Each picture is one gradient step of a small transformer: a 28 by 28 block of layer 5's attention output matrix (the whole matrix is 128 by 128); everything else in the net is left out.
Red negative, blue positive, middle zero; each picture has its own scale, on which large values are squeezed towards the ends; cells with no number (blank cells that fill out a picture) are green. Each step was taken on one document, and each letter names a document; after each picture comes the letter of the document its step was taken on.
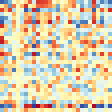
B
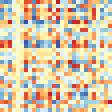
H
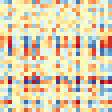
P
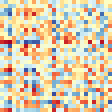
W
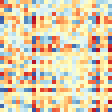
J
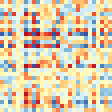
H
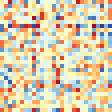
P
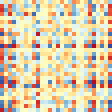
B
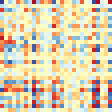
J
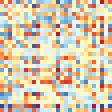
H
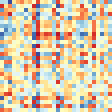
H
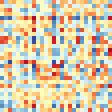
W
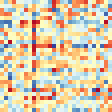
J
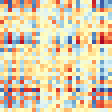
P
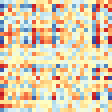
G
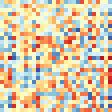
W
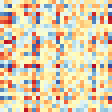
B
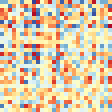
B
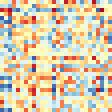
W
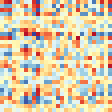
H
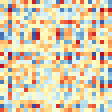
P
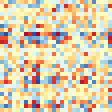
B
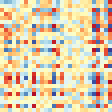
J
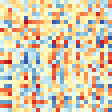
W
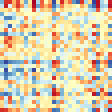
J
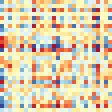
G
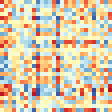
B
